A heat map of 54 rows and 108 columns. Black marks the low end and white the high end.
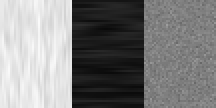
The table splits into one row of 3 panels. Panel 1,1: very high, streaked downward, faint in contrast. Panel 1,2: very low, streaked across, faint in contrast. Panel 1,3: middling, fine-grained, faint in contrast.
